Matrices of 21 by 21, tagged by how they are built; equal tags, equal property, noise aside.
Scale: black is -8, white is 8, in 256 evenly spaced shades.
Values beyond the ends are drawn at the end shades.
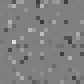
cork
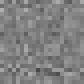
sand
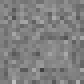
sand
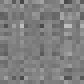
sand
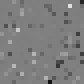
cork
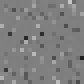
cork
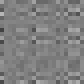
sand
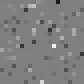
cork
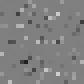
cork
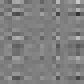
sand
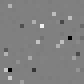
cork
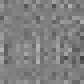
sand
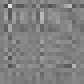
sand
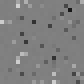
cork
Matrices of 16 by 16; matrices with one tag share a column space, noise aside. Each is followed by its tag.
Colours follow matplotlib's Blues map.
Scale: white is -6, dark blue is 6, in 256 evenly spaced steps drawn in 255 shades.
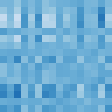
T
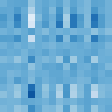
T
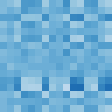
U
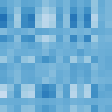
T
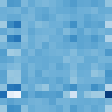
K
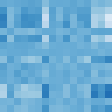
T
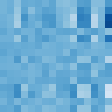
T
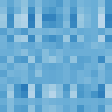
T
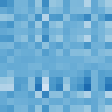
U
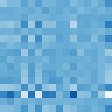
K
